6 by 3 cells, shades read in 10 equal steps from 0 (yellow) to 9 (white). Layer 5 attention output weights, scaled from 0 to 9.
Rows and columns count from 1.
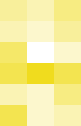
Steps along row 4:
down up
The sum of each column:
24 36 28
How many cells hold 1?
0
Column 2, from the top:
6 7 9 0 7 7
